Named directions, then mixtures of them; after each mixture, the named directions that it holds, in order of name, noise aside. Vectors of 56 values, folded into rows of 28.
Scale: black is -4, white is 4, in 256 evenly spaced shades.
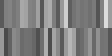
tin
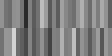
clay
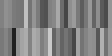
clay, tin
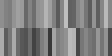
clay, tin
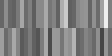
clay, tin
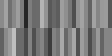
clay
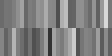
clay, tin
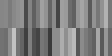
clay, tin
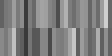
clay, tin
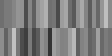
clay, tin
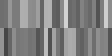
tin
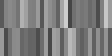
tin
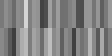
clay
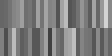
clay, tin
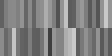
clay, tin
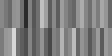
clay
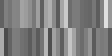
tin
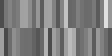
tin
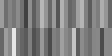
clay
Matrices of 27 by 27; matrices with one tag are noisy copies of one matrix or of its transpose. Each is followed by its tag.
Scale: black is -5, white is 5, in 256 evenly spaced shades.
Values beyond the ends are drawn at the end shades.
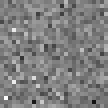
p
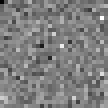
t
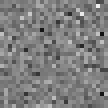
p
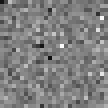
t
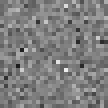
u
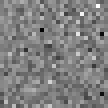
p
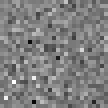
p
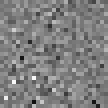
p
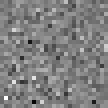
p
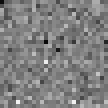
t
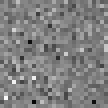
p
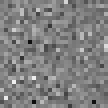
p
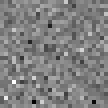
p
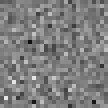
p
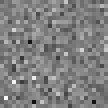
p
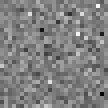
p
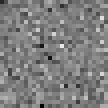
t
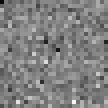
t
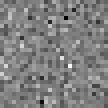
u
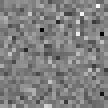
p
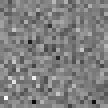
p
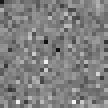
t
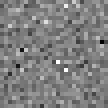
u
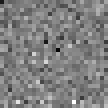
t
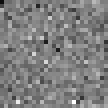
t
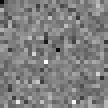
t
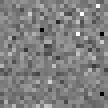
p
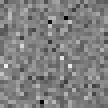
u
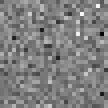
p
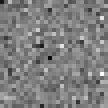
t
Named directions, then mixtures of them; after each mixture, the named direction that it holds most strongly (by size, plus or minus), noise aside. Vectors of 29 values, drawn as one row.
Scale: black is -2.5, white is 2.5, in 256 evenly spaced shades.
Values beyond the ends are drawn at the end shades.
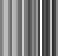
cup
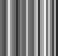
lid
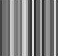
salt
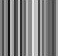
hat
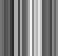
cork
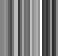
cup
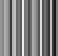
cup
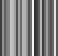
salt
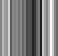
cork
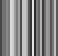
salt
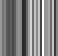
salt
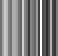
cup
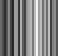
cork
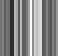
cork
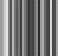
cup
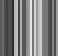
cork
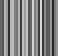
hat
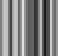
cup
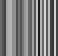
lid
